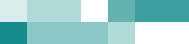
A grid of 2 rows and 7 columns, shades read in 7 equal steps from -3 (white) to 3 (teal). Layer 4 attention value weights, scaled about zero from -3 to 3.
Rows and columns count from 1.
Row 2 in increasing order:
-3 -3 -1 0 0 0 3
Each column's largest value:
3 0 0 0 1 2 2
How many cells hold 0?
3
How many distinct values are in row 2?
4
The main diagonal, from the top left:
-2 0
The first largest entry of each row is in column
6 1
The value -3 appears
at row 1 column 4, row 2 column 6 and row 2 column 7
